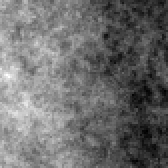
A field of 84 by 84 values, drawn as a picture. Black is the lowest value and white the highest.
Odd rows or columns: none. Average level on the scale: 40%. Grain: blotchy. Ninth with the highest average: middle left. Slope: up to the left. Stripes: none. Lone odd cells: none.
